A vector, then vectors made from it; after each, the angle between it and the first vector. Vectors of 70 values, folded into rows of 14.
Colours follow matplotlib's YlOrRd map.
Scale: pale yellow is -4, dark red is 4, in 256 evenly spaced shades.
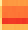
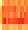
nearly parallel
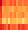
nearly opposite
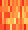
partly opposed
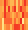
orthogonal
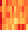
partly opposed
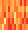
orthogonal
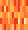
orthogonal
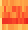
nearly parallel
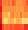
nearly opposite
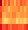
nearly opposite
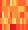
partly opposed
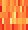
partly opposed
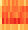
nearly parallel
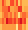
partly aligned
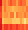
nearly opposite
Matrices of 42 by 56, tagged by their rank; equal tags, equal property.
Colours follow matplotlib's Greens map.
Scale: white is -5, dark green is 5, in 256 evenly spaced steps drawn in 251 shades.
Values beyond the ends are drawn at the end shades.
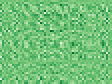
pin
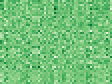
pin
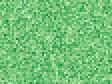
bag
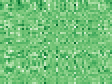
pin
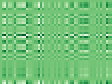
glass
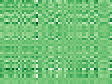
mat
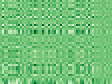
mat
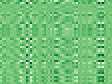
mat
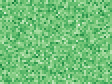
bag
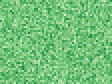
bag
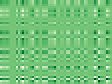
glass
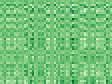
mat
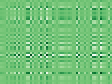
glass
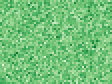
bag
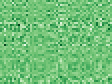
pin
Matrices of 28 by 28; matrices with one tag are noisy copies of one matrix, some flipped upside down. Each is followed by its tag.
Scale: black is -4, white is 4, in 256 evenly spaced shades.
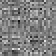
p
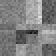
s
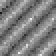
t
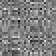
p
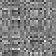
p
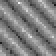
t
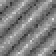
t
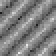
t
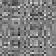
p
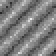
t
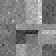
s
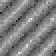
t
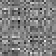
p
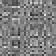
p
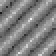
t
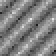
t
